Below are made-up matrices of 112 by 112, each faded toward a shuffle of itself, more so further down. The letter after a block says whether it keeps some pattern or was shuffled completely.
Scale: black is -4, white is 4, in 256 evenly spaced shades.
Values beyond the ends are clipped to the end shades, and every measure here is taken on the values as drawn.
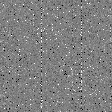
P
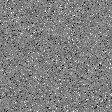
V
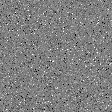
V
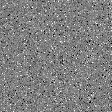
P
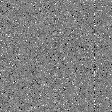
P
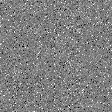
P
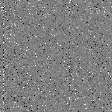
P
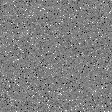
V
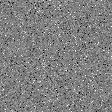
V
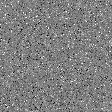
V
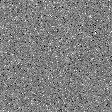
V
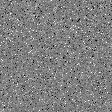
V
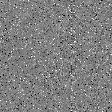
P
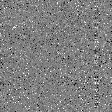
P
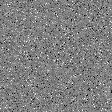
V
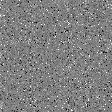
P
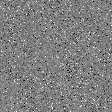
V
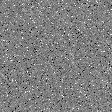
V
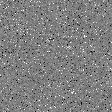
V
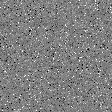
V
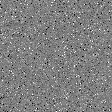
V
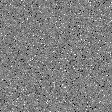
V
